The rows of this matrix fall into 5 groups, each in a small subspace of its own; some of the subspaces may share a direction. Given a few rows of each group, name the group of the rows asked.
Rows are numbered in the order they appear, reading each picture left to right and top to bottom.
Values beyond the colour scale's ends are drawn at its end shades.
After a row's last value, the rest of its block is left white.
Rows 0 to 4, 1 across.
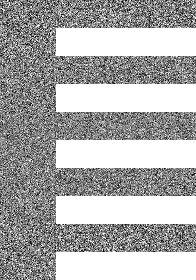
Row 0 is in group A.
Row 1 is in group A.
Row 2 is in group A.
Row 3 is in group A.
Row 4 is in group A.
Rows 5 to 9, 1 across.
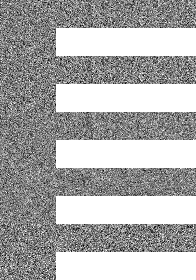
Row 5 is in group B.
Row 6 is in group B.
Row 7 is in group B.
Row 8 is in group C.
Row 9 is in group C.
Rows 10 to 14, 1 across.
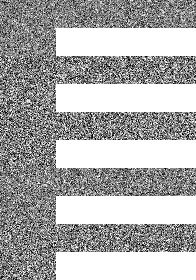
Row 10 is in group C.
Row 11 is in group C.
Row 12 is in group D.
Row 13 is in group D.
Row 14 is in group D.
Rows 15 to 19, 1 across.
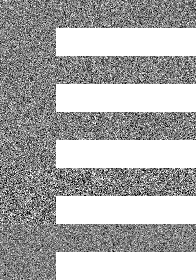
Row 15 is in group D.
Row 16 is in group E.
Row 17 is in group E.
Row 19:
A
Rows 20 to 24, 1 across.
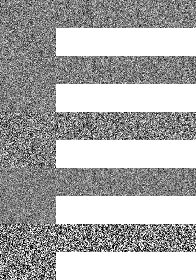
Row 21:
E
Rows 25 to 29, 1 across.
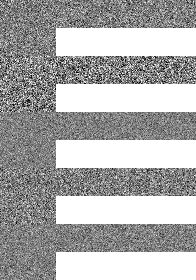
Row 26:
C
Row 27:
D
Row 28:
D
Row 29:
C
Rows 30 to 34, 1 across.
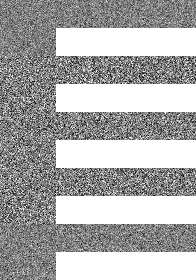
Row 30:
D
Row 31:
D
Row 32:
D
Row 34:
C
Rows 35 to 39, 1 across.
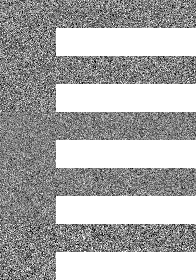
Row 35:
A
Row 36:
E
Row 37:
B
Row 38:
C
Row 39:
C
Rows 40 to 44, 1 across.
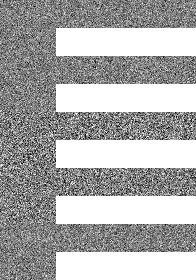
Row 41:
E
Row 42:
D
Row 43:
D
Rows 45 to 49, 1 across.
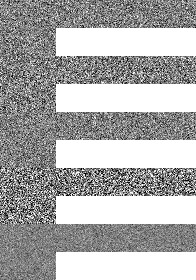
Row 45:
B
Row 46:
B
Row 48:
C
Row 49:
C
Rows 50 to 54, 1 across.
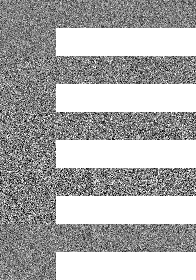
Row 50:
B
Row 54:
C
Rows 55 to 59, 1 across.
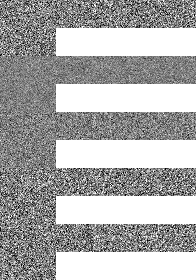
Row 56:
C
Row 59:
B
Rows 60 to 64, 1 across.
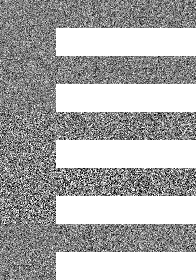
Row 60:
D
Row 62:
C
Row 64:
D
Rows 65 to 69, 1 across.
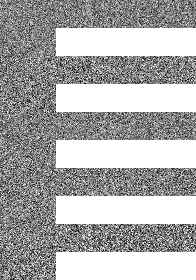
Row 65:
B
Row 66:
C
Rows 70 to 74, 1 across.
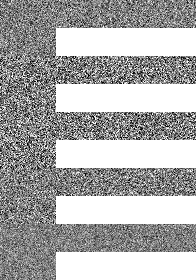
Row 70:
C
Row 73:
C
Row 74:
B
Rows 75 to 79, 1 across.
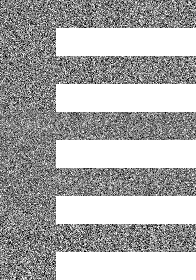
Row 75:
E
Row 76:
D
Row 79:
D
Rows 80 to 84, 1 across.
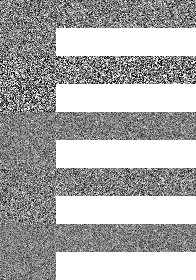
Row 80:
C
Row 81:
A
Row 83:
C
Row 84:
A
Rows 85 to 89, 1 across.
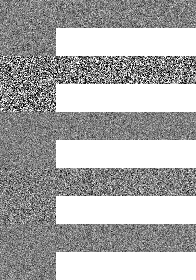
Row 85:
C
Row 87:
D
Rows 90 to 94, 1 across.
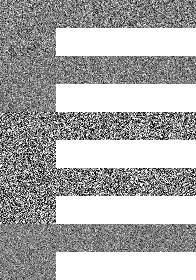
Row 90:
C
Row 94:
E
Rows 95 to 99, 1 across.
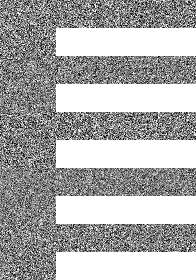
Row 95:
E
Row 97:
B
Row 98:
A
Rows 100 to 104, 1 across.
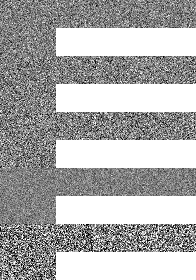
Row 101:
E
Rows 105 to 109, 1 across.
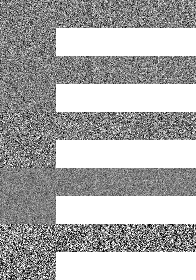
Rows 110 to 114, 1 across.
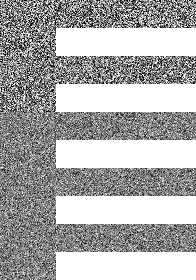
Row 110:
A
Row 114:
C
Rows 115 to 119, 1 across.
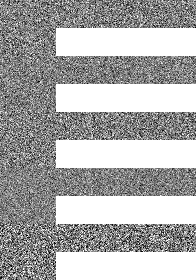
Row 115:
B
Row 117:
D
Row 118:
E
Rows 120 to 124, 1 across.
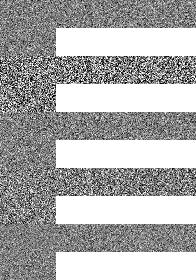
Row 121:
D
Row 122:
D
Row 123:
E
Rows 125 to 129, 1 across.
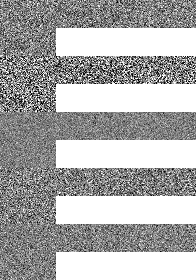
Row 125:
A
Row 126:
A
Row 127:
E
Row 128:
C
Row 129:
E
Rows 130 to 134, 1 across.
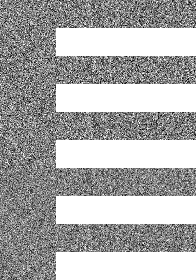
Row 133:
B
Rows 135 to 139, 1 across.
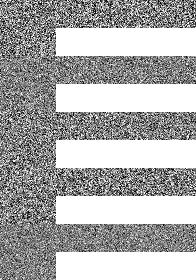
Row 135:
E
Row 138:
C
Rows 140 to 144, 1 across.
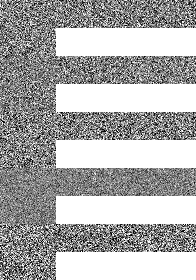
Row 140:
A
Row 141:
D
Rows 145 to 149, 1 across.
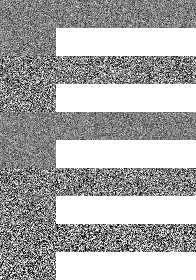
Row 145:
D
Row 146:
A
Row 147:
B
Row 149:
D
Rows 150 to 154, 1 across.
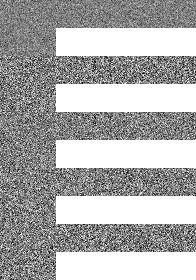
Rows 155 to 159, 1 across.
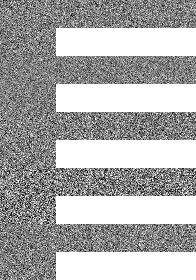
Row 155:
D
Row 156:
A
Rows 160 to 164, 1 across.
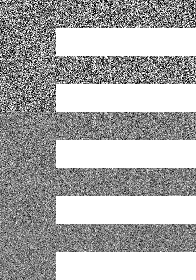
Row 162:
E
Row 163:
D
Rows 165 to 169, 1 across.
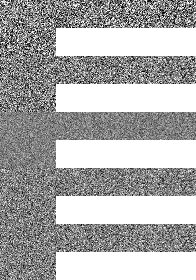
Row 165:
C
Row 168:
C
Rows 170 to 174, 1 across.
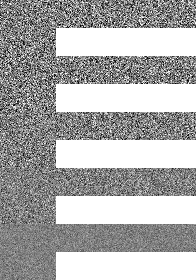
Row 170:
B
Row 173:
D
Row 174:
B
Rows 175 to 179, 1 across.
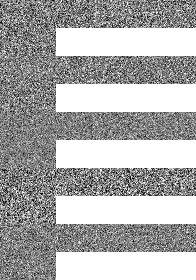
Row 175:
B
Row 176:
D
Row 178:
C
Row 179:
B
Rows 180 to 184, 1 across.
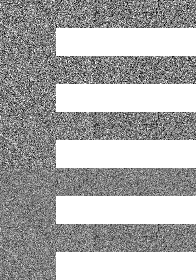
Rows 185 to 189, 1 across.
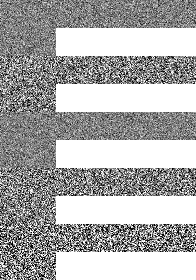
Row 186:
C
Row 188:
D
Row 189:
A
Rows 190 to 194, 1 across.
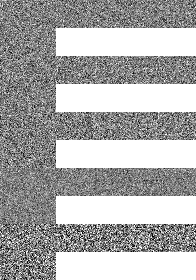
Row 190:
A
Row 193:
B
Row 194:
D
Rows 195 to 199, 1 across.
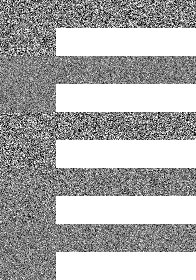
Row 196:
C
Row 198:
D
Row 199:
E
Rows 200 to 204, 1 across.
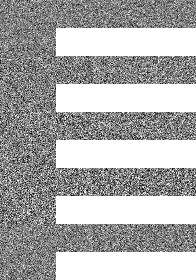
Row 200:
C
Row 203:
D
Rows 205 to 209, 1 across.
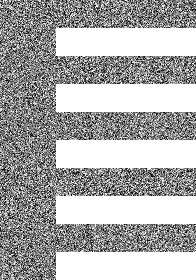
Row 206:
D
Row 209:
B
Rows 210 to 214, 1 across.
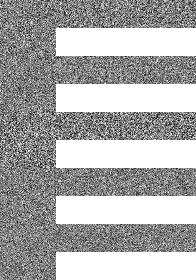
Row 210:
D
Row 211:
A
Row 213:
A
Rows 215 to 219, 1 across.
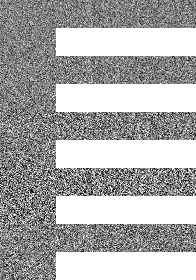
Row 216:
E
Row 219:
B
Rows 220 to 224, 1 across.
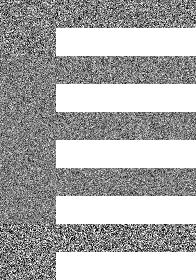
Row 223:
C
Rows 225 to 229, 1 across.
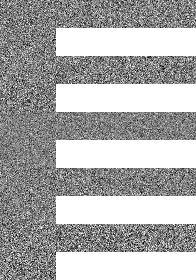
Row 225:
A
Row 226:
C
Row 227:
C
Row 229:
A
